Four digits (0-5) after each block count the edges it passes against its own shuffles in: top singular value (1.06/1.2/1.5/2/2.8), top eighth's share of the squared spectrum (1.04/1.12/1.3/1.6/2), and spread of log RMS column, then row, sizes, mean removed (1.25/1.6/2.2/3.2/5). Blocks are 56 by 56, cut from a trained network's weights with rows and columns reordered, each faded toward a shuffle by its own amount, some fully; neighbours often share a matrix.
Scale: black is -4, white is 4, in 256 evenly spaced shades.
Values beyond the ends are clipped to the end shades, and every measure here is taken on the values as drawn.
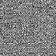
3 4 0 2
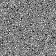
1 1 0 0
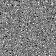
0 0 0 0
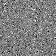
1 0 0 0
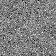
0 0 0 0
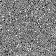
0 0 0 0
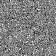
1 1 1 0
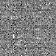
2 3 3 1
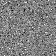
0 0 0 0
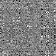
2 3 3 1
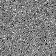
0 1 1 0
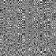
3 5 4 2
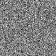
2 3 1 1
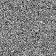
2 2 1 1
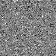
1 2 2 0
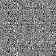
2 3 2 0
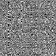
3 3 2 1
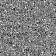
1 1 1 0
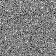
1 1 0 0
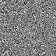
2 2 1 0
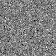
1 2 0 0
